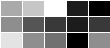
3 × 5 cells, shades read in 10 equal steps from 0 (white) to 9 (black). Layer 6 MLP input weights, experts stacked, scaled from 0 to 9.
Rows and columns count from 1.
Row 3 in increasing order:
1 4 4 5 9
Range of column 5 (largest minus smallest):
5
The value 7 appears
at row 2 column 3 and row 2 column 5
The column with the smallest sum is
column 1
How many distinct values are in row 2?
4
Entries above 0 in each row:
4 5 5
